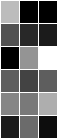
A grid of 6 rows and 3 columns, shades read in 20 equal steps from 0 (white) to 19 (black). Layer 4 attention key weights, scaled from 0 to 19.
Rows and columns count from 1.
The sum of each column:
75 78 72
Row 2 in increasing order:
13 16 17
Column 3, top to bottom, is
19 17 0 12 6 18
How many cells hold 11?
1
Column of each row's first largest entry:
2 3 1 2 2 3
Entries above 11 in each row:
2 3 1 3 0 2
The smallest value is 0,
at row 3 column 3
